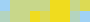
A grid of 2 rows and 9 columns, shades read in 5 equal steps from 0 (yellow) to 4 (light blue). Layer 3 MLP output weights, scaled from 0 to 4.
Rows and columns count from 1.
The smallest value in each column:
3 2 2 0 1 0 0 2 1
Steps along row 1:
down same same same down same up down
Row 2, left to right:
3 2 2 0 1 0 0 3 4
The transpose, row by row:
4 3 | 2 2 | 2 2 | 2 0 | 2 1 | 0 0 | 0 0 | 2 3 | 1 4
